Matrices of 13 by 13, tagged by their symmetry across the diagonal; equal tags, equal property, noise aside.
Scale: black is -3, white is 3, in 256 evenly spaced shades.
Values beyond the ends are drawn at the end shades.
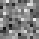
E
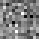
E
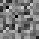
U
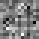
E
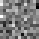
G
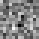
G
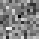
G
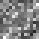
U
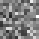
G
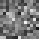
G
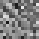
E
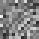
U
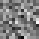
E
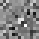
U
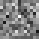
G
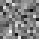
E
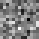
E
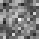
U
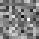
G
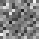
U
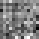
E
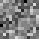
U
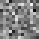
G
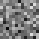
G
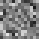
E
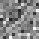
U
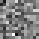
G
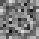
U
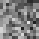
E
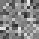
U
